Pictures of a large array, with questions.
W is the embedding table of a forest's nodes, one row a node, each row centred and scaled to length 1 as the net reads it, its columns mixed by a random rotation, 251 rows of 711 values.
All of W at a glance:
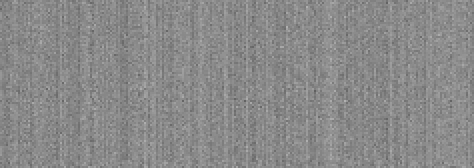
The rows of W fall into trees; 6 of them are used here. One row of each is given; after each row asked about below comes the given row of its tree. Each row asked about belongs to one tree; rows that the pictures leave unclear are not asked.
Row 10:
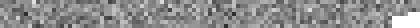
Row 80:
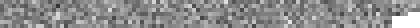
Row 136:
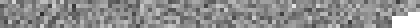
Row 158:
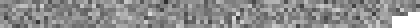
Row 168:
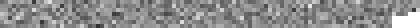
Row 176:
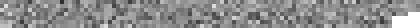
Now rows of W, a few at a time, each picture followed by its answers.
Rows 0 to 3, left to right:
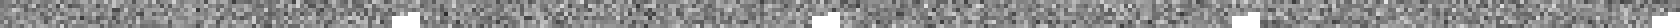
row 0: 80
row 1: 10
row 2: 176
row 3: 158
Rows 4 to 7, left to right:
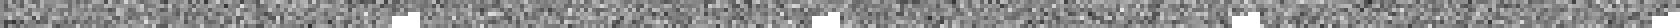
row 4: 158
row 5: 80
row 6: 176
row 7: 136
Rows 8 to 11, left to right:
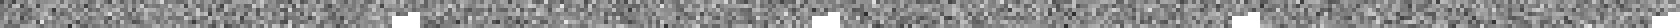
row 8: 10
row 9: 158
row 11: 176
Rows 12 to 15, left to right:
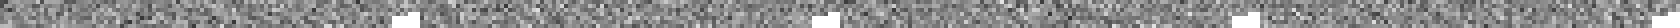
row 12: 176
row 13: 10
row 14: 10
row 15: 168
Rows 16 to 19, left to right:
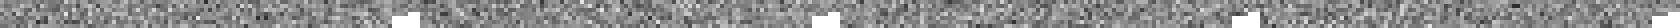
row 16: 158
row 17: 10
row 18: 136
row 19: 136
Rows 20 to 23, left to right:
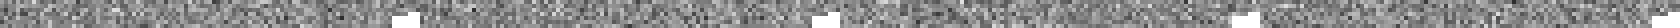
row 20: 10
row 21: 10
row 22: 168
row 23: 158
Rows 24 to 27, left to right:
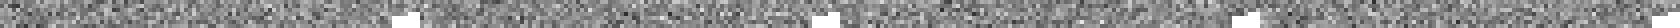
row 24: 176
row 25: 176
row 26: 136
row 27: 176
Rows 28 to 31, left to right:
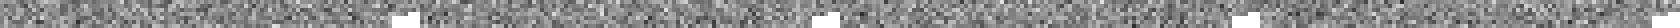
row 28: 168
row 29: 10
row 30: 10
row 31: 176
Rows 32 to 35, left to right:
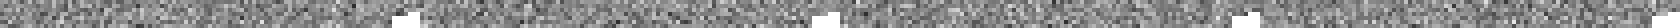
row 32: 136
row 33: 176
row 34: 10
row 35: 80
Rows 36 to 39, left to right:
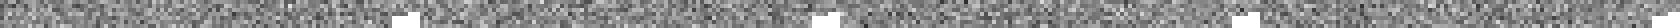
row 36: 80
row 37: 168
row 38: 176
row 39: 10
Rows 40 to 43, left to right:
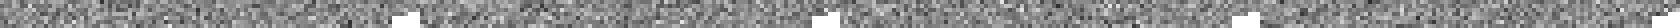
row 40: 136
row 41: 136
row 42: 10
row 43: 136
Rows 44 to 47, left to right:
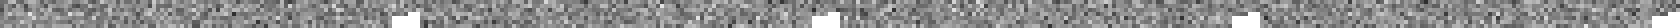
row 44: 80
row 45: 158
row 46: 10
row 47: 158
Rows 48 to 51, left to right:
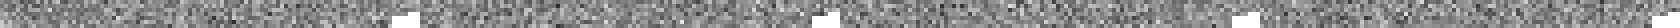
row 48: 176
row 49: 136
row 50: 10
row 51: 10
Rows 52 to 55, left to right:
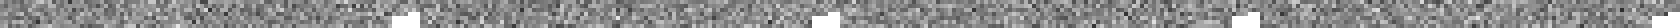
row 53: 136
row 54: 80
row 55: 10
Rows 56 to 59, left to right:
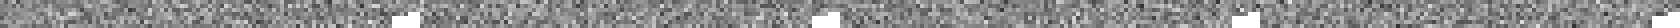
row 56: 80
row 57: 158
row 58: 158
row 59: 136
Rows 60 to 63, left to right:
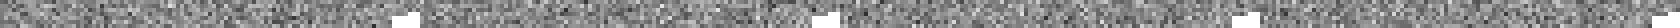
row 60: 10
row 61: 158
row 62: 10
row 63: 10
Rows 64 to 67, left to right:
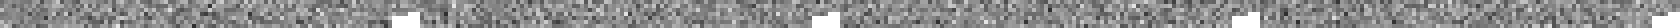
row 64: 176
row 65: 10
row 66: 158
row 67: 10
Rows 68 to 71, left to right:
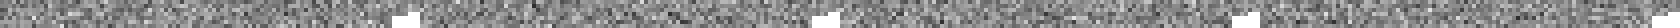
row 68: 80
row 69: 176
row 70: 176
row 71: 158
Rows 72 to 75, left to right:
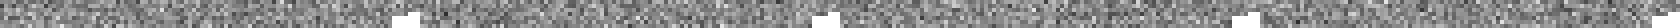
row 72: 80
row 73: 10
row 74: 80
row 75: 158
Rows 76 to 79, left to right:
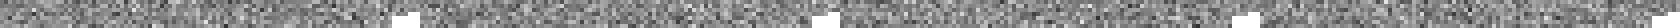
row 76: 168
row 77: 176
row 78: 158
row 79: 158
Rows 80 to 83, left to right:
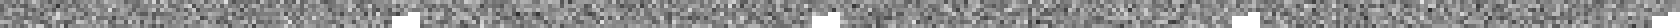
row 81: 168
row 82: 176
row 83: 10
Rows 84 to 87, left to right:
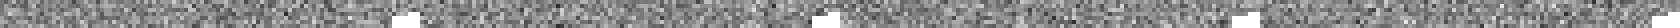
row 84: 80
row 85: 136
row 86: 176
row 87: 158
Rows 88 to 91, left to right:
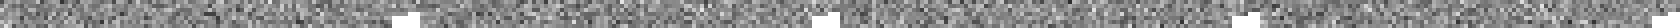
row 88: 176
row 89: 176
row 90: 10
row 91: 176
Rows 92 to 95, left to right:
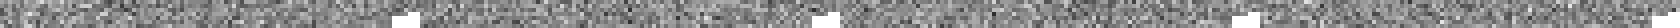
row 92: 136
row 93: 158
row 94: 80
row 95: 168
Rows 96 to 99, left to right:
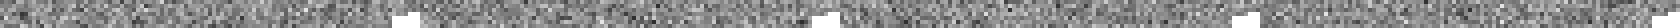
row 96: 10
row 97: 176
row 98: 10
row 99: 158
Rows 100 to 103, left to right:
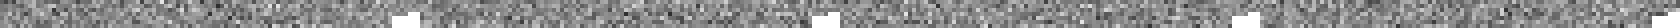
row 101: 176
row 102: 158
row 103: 136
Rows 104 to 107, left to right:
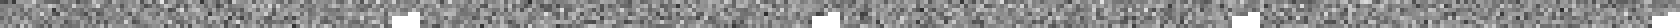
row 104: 10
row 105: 136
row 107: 158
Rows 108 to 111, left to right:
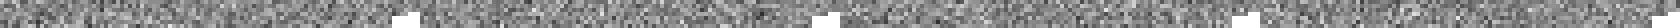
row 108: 136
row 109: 10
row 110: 158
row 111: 136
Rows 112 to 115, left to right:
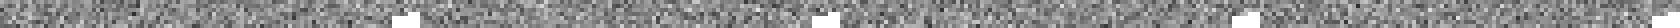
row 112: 136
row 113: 158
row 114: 136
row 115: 158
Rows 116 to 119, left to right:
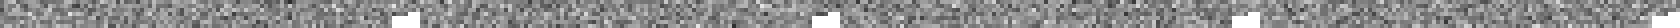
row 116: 80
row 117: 136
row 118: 80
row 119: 168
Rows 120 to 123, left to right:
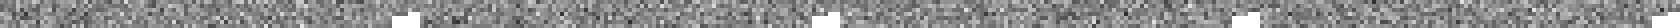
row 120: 10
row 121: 158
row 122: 80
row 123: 176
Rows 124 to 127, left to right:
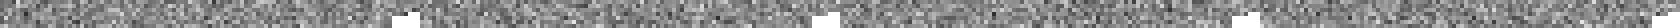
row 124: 10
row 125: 176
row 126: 80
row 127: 176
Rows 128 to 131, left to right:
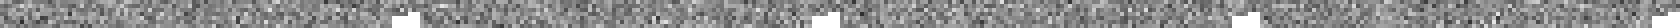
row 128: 158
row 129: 158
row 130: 10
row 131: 158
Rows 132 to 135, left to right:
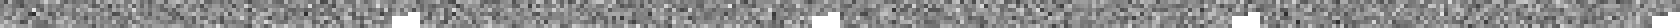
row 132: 168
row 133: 168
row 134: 10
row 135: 10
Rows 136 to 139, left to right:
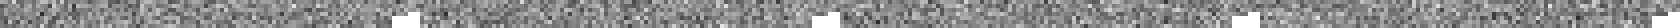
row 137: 10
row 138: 158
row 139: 80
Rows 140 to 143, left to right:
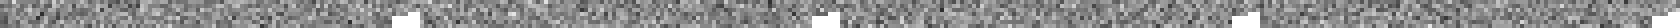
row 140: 136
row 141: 158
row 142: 136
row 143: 136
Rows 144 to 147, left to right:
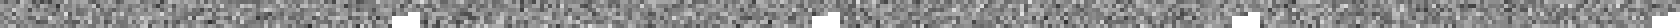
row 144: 158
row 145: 136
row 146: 10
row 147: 168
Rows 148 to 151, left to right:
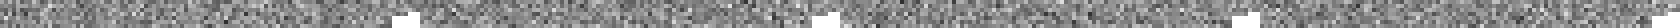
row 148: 10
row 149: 168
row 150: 176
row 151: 176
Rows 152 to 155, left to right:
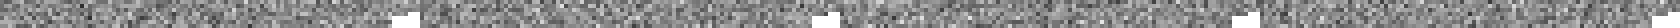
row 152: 176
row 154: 136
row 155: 10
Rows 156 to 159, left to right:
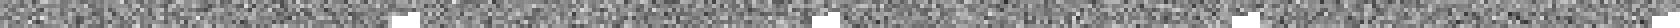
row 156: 168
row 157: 80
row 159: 176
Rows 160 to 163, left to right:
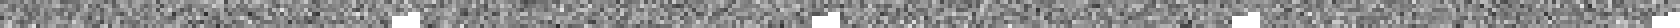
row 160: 176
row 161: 136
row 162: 136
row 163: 80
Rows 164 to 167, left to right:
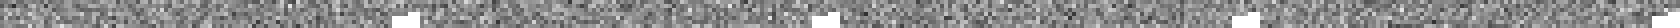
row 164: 80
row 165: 168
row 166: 10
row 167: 136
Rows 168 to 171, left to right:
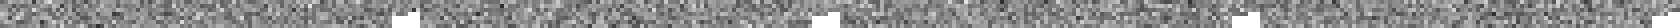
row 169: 176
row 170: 158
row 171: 80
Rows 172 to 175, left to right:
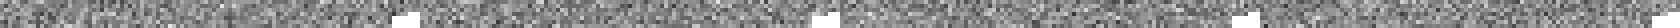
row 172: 136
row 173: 168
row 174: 80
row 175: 80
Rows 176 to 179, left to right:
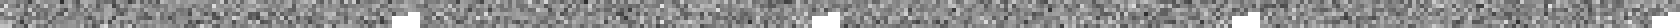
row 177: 158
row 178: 158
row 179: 80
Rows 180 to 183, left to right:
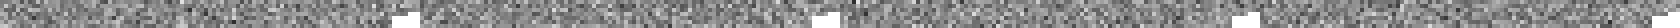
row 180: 176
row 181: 168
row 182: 10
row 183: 136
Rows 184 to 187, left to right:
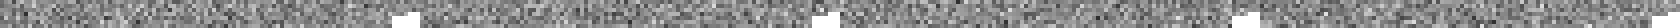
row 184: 10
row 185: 158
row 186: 158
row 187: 176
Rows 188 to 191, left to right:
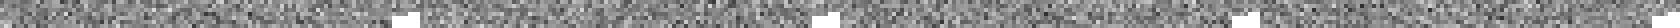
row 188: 176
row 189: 80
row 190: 176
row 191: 10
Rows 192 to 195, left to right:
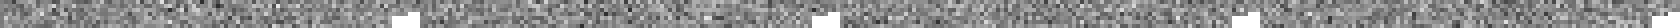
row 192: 10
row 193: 158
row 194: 158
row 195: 80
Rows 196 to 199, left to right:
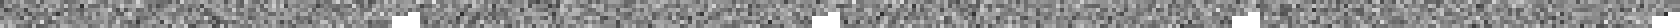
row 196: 176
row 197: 136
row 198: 136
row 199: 10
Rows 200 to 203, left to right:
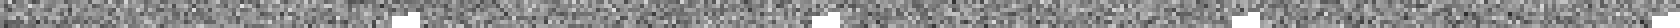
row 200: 158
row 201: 80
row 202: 176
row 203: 176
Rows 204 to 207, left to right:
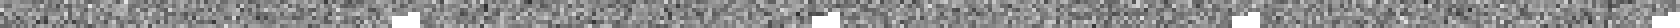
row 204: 158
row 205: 136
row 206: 80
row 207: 158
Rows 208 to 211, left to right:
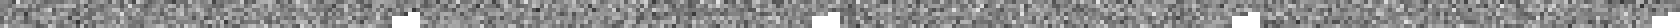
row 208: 10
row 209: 80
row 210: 10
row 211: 158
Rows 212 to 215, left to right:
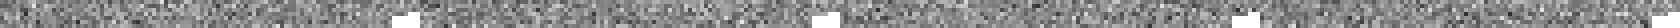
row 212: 10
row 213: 176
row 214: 158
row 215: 176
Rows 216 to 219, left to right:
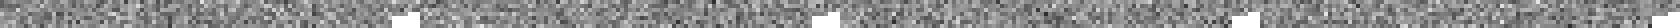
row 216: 176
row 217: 80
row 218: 176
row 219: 158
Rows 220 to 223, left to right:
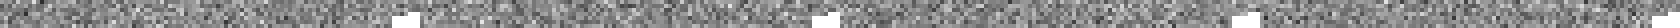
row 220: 10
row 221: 168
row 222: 176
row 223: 158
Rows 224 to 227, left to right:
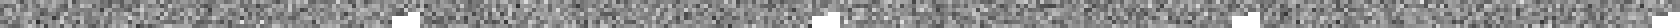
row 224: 136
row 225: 158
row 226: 168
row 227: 10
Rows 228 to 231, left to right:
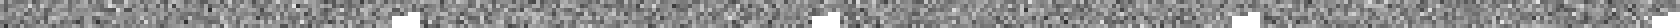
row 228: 158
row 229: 136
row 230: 10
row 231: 158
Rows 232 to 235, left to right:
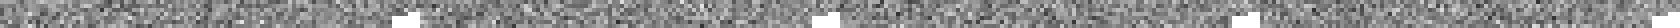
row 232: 136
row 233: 176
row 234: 176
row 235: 10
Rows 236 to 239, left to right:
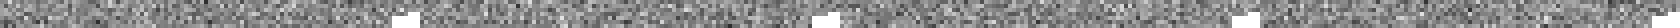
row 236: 158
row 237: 158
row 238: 176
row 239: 158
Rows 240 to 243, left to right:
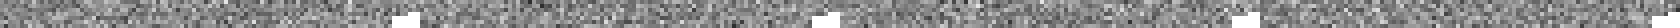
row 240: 80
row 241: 136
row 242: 176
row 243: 10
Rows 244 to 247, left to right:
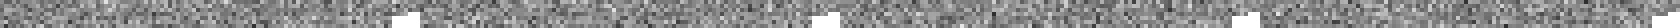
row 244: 80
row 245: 80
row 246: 80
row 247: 158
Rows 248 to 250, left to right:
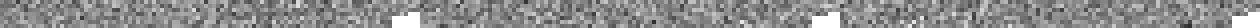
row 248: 80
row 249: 176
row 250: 136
